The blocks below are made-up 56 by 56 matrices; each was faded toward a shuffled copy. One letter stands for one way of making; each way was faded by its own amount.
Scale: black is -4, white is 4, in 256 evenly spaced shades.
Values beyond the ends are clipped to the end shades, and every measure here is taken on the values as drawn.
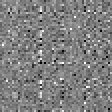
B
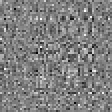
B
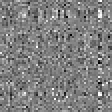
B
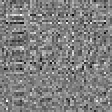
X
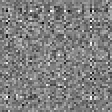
X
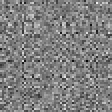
X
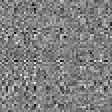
X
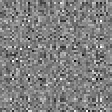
X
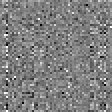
B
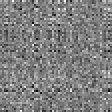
X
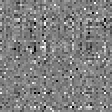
B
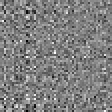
X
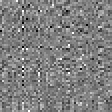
B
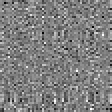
B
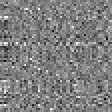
B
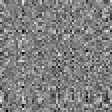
X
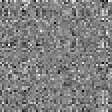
B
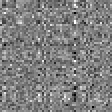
X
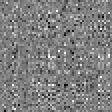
B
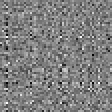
X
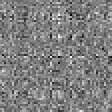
X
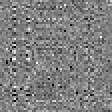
B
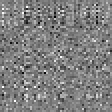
B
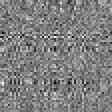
X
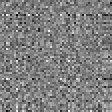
X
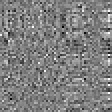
X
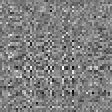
X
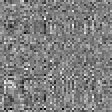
X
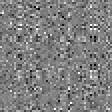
B
